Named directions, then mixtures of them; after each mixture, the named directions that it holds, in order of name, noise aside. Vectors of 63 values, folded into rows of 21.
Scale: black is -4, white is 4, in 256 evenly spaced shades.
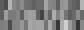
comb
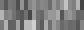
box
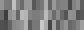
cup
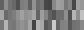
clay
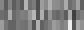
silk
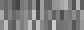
box, clay, silk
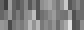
box, comb, silk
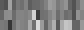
clay, comb, silk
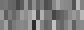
clay, silk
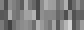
comb, cup, silk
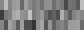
box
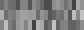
clay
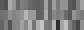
clay, comb, cup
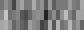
cup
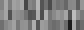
silk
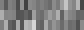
box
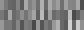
comb, silk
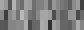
comb, cup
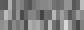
comb, cup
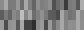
box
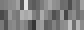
box, cup, silk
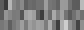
comb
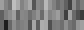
clay, cup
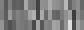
silk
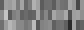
cup, silk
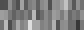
box, clay, comb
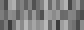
box, comb, cup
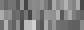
box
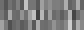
silk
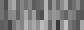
box, comb, cup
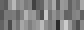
comb, cup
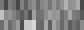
box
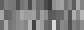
clay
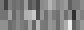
comb, silk
